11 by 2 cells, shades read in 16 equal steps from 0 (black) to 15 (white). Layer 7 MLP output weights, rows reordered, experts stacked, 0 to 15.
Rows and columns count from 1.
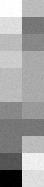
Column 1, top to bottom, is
15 13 11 12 11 11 8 7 7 5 0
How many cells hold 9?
1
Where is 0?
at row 11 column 1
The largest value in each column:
15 14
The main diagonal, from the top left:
15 7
